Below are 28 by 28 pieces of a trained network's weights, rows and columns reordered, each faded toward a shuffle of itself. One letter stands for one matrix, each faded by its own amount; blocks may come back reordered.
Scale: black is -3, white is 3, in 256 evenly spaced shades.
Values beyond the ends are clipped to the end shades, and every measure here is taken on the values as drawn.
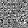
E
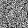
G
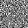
G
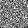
G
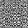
E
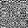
E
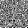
G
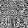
E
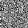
G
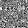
G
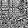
E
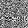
G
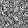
G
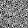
G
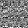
E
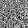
G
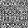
E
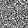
E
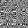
E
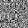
G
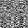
E
